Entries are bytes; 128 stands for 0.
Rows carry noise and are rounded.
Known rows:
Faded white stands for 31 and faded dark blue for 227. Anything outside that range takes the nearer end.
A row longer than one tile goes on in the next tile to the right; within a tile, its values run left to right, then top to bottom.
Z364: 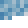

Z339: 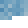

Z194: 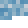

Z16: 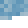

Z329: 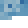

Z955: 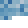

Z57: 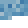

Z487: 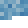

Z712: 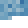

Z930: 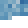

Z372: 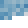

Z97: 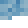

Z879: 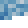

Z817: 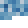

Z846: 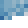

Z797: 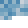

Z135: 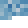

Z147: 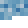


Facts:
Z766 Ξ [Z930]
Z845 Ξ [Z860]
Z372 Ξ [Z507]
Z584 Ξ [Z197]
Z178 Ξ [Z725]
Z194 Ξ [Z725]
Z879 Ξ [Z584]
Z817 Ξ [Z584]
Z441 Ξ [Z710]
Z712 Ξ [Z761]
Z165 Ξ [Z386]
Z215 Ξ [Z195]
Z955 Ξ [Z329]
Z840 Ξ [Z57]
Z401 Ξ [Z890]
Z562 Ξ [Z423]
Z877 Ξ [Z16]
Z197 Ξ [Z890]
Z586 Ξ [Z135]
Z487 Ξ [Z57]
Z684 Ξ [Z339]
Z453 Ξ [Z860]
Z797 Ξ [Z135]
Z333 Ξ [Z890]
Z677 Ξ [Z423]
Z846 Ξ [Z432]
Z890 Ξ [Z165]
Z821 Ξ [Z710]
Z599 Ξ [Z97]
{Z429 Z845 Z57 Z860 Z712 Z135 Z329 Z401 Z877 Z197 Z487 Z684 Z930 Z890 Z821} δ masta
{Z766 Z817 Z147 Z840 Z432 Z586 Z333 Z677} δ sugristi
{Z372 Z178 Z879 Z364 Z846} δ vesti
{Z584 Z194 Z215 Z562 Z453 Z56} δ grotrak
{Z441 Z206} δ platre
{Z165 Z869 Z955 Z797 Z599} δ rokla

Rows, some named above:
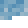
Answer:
Z386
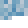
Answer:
Z441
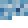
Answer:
Z562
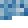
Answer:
Z197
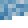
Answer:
Z879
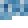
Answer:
Z817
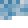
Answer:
Z797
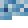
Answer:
Z584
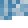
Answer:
Z165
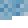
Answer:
Z710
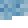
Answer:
Z710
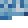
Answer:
Z890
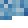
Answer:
Z401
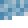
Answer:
Z364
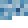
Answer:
Z562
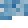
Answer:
Z333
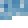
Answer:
Z586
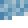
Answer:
Z364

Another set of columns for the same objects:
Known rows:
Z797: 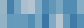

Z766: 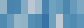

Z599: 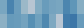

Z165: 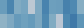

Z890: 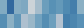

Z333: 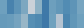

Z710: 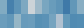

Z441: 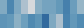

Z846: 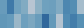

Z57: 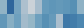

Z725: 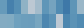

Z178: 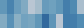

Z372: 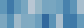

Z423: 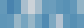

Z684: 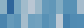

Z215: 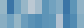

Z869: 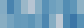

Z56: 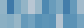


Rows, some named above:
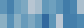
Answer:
Z178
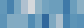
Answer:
Z206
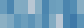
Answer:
Z165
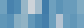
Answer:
Z677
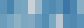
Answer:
Z386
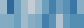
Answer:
Z135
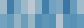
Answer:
Z453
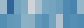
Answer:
Z821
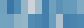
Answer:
Z840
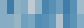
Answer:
Z584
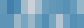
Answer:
Z423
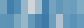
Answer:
Z677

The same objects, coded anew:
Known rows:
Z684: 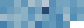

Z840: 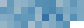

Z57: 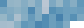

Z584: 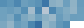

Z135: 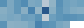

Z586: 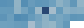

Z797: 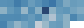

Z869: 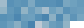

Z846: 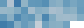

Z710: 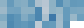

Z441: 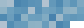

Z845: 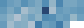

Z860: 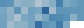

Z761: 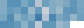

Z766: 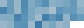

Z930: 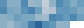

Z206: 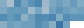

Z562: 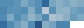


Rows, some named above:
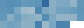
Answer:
Z453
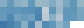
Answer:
Z423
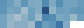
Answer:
Z845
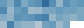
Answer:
Z178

